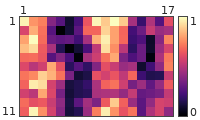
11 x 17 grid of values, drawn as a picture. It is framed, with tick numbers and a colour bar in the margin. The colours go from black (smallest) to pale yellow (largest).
Streaks run downward. Upright stripes repeat 2 times across the table. No row or column stands out. The top middle is the ninth with the highest average.
